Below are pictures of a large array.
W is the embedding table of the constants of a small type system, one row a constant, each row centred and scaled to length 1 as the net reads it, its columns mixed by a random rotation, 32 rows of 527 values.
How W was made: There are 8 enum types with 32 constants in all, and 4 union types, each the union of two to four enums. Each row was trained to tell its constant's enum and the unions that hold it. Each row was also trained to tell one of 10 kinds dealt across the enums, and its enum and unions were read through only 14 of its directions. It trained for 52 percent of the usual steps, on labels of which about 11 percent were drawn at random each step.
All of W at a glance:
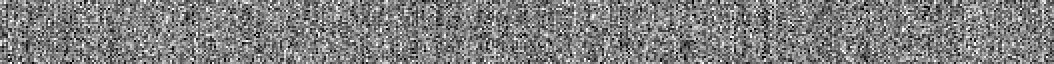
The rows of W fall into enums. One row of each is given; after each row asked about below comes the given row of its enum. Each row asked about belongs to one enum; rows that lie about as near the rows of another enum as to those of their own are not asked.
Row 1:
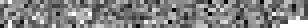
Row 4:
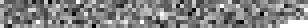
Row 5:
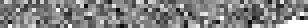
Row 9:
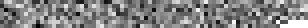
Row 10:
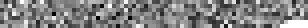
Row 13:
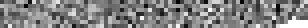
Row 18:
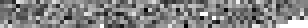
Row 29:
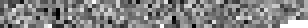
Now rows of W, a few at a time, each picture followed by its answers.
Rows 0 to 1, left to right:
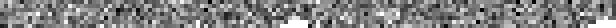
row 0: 1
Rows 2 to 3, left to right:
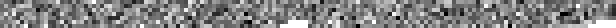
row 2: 10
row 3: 5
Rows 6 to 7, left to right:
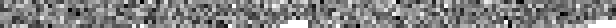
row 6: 10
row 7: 5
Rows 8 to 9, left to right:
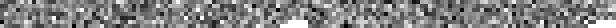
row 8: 9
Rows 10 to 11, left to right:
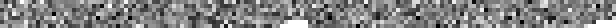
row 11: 18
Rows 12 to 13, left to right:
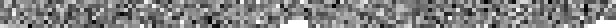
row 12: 10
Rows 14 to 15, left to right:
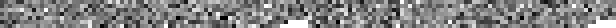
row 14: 29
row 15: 29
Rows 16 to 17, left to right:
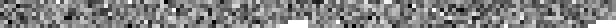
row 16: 18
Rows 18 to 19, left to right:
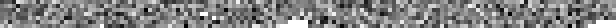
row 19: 4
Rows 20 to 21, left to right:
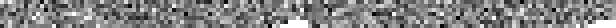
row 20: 1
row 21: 5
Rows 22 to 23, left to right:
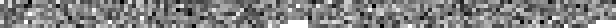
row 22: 5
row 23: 13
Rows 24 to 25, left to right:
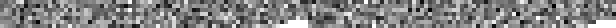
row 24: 18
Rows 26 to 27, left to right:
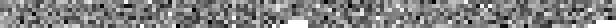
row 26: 10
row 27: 4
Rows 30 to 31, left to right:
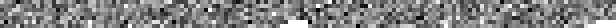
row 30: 29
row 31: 18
